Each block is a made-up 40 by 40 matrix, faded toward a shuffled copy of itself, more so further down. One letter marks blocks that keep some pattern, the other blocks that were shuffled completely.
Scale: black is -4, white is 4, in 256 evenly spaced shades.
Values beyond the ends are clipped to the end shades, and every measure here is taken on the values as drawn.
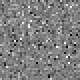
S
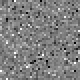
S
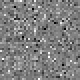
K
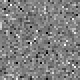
S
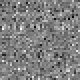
K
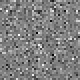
K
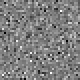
S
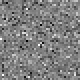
S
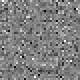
K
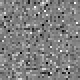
K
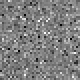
S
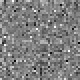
K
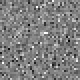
S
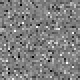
S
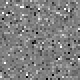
S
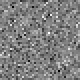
S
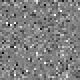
K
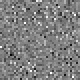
K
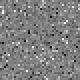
S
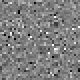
K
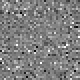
K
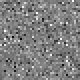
S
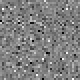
K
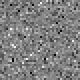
S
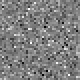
S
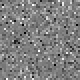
S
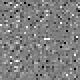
K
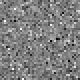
S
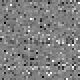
K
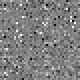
K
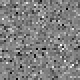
S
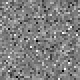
S
